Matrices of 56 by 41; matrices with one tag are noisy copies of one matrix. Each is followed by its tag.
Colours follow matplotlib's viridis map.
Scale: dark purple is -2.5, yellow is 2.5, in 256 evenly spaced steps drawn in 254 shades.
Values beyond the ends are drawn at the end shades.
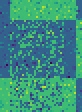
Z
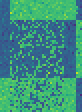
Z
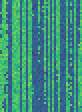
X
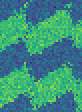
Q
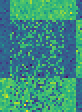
Z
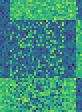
Z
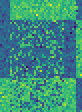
Z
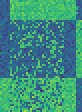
Z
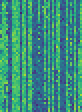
X
